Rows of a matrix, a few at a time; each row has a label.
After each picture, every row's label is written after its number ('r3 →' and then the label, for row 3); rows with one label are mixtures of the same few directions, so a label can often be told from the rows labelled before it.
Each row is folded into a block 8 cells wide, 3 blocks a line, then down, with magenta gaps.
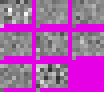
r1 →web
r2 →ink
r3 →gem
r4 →ink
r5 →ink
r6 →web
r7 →web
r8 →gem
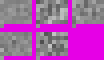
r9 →web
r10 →web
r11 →gem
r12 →ink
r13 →ink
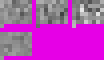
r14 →gem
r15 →web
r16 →web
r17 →gem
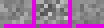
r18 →ink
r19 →web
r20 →web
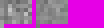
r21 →web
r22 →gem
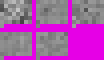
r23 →ink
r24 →web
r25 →ink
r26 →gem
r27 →gem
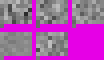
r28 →web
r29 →gem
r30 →gem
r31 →ink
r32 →ink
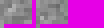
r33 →web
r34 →gem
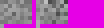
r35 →web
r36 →gem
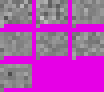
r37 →gem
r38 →gem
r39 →ink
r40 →ink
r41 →gem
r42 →gem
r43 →web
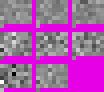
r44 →ink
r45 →gem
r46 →ink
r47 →ink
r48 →web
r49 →gem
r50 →ink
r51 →ink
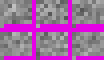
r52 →web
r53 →web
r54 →web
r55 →gem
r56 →gem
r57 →gem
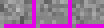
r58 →ink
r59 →ink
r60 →gem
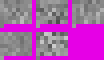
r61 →ink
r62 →ink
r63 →web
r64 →gem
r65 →ink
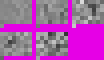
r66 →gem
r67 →web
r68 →gem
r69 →web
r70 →gem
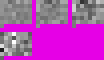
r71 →ink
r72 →ink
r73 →ink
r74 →ink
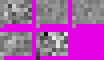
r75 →web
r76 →ink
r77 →ink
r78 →web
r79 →gem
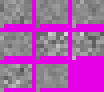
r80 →ink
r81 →gem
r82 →gem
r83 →gem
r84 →gem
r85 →gem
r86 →gem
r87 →web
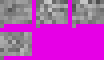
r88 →web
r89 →ink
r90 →ink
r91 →ink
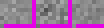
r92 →ink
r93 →web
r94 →web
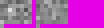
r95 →web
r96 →ink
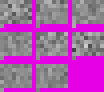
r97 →web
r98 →ink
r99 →gem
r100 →web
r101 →gem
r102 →ink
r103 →ink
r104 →web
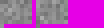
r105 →web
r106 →gem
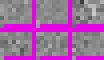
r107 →ink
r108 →gem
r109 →gem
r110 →ink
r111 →web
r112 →ink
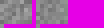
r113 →web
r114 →ink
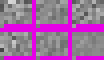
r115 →ink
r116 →web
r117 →web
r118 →ink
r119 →web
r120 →web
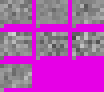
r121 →web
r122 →web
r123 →web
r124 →ink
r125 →ink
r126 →gem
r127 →web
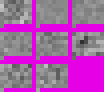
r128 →ink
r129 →ink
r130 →gem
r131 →gem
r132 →ink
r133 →web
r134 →gem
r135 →gem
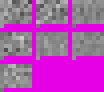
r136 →gem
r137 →web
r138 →web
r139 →gem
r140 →web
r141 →gem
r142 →ink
